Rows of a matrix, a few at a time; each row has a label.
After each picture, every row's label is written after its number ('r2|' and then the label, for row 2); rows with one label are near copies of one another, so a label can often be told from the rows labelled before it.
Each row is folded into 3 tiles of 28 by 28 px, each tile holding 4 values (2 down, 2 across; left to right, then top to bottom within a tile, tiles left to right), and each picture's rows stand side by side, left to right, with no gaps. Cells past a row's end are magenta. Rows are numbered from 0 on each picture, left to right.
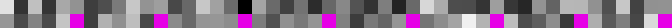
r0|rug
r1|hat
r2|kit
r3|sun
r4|sun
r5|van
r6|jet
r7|rug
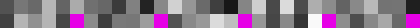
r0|hat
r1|sun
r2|van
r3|rug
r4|kit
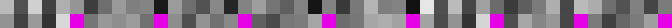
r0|rug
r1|kit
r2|sun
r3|sun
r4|kit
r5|rug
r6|hat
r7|sun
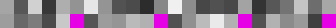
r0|rug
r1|van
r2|van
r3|hat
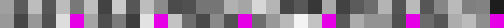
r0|rug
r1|rug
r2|jet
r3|van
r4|hat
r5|kit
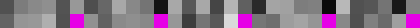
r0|hat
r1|kit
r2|rug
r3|kit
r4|sun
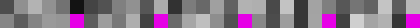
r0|kit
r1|hat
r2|hat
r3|rug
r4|hat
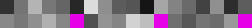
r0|kit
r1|van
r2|sun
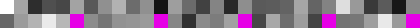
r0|van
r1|kit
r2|sun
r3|hat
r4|van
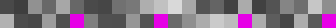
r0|jet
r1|jet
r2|van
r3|jet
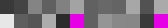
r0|jet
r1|hat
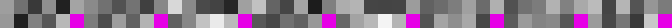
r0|sun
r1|sun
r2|van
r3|sun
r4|van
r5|hat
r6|hat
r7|rug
